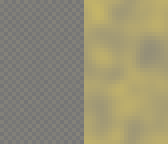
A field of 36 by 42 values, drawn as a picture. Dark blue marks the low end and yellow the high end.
It is made of 1 by 2 panels. Panel 1,1: middling, checkered, faint in contrast. Panel 1,2: high, blotchy, faint in contrast.
